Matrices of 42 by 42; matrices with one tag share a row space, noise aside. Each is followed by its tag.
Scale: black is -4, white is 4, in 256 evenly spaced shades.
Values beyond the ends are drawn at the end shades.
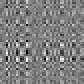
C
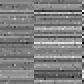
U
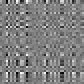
C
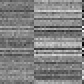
U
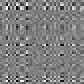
C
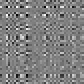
C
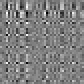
C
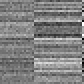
U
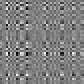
C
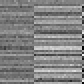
U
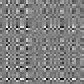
C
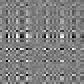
C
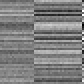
U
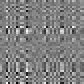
C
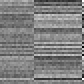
U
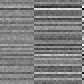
U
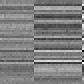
U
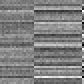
U
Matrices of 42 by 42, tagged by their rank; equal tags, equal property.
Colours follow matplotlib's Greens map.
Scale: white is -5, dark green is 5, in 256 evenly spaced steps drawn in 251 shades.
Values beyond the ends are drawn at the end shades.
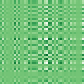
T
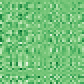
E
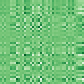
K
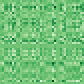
E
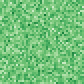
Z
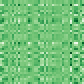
K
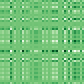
T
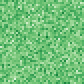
Z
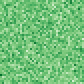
Z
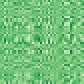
E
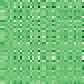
K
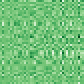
E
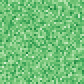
Z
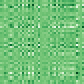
K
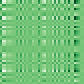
T
